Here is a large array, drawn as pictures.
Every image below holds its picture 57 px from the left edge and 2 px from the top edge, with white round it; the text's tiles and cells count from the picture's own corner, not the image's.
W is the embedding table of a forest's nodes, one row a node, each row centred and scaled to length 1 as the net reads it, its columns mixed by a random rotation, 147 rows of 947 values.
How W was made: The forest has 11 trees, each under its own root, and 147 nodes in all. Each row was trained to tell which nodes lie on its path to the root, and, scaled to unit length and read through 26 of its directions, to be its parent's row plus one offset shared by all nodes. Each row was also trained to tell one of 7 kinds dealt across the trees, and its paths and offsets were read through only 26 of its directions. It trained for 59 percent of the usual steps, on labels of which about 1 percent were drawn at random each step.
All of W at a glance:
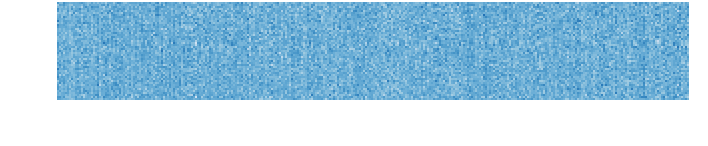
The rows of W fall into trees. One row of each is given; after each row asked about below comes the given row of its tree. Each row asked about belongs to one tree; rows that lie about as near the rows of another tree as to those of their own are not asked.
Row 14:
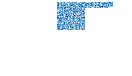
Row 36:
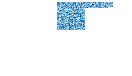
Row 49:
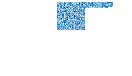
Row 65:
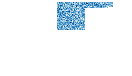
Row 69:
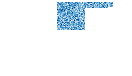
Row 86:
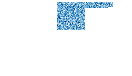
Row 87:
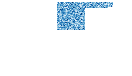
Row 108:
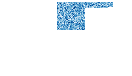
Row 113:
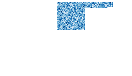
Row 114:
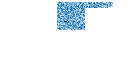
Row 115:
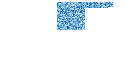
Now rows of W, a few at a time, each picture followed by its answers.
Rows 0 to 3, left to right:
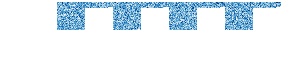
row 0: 115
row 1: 113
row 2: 113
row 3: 49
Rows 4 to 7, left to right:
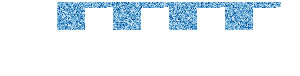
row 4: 86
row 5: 87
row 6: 108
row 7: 49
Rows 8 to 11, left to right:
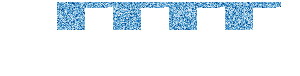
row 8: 108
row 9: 36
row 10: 113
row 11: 113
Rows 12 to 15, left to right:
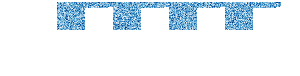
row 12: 108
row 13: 36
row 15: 49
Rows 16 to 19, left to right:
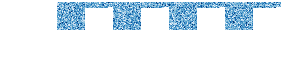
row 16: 49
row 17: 86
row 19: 49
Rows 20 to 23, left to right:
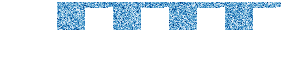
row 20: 113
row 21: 113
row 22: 115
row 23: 14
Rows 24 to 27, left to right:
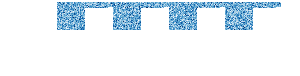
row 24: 36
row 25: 14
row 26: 87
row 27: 113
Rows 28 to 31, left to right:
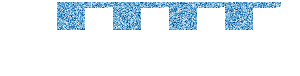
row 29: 108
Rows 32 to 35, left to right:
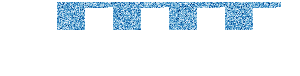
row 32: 36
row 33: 36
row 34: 86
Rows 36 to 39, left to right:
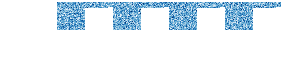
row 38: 36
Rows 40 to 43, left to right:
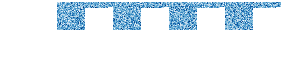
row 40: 49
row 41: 86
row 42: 86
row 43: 114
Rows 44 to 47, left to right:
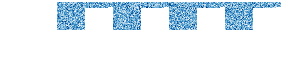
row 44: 86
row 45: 14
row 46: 14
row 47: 87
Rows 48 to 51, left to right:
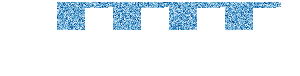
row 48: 36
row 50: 113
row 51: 87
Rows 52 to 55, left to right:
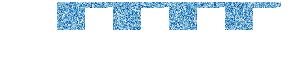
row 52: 14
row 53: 114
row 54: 49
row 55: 86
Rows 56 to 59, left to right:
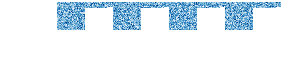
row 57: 86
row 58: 49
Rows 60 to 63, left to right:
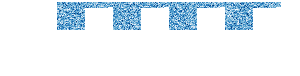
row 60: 36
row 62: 86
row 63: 108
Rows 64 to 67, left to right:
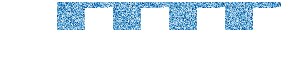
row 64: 114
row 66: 113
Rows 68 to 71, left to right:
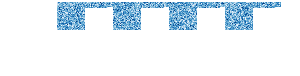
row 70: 113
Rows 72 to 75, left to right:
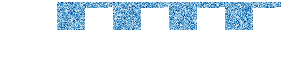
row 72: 87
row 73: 87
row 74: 69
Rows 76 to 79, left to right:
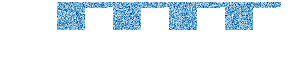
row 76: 114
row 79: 87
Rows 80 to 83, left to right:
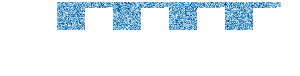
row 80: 86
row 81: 114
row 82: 87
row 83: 14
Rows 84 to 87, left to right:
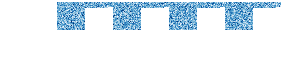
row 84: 108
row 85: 114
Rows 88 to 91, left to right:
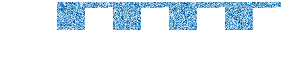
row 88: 114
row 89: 108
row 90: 108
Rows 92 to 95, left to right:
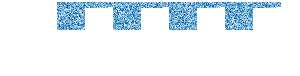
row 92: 113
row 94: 65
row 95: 14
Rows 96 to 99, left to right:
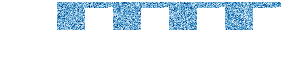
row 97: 115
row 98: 108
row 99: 113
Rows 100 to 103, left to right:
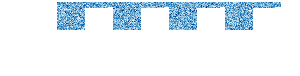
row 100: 113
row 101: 36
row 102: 36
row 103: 108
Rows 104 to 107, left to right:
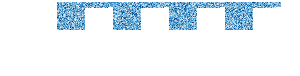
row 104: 14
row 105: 114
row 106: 86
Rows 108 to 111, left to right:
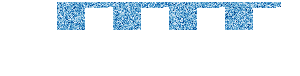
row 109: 113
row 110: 108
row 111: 36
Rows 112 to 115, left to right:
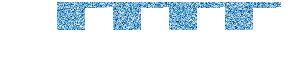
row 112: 87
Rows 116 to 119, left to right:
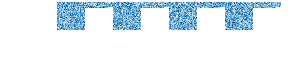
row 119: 87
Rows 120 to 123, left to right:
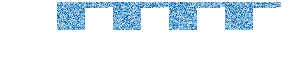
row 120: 87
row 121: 114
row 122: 36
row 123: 114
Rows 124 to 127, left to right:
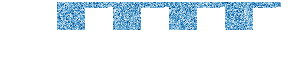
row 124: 108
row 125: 108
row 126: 36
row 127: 113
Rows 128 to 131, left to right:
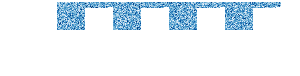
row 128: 49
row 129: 108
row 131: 49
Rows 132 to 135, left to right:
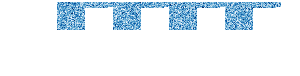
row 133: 49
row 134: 14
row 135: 87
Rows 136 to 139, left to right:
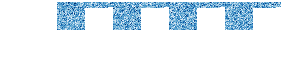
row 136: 36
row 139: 108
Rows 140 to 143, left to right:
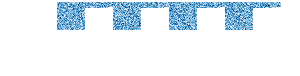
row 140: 86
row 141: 86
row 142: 86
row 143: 114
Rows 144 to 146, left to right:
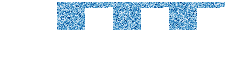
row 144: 65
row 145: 36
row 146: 86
